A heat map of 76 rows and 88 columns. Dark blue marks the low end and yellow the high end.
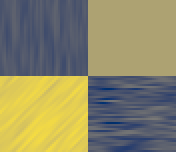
The table splits into 2 rows of 2 panels. Panel 1,1: low, streaked downward, faint in contrast. Panel 1,2: high, flat. Panel 2,1: very high, slanting up to the right, faint in contrast. Panel 2,2: low, streaked across.
